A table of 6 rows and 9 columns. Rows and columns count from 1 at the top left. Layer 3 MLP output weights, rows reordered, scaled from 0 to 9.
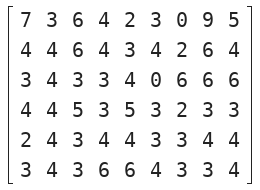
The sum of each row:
39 37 35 32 31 36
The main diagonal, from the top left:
7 4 3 3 4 4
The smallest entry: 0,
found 2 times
